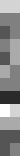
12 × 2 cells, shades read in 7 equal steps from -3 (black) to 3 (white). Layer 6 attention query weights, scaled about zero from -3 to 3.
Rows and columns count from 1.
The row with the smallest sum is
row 8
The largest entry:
3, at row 9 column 1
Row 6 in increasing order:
0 1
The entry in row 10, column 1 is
1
